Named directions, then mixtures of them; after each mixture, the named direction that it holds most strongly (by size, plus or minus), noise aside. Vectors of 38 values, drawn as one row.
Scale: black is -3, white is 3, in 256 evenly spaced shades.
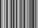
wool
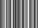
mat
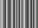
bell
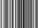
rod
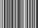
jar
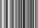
rod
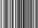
rod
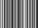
jar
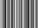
mat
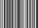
jar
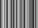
wool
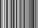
wool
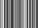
jar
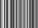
wool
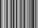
wool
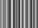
bell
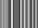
mat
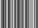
wool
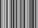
wool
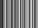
bell
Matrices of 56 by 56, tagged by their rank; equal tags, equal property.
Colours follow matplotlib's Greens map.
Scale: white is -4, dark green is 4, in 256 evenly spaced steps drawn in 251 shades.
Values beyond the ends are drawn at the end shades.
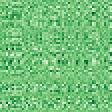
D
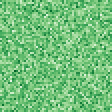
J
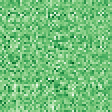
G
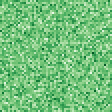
J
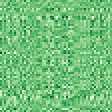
D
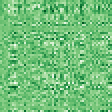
D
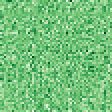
G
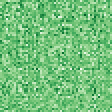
G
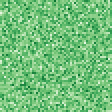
J
